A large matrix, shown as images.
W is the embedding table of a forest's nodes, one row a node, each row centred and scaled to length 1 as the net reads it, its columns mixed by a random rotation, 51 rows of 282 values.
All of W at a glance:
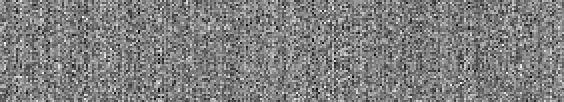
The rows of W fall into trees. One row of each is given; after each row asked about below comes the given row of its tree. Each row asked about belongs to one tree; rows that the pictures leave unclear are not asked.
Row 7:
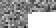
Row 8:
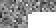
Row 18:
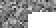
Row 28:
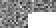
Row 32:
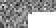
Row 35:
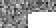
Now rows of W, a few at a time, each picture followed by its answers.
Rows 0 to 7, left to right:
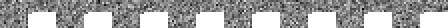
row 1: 8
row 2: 35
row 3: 32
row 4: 35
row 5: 28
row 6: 35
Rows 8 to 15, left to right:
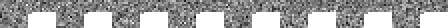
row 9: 18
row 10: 18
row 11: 28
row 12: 7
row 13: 32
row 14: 32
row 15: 35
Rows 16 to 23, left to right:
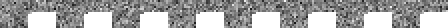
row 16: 7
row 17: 32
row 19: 35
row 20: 35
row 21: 28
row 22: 32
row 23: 7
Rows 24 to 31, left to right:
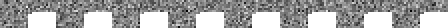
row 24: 35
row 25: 18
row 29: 35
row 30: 28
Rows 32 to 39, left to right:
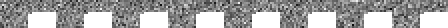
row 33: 32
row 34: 32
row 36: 18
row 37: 32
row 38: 7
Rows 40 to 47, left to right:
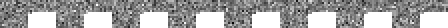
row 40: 18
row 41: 7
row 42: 8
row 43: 28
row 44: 35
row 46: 32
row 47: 18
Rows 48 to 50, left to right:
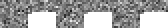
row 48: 35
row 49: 18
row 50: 18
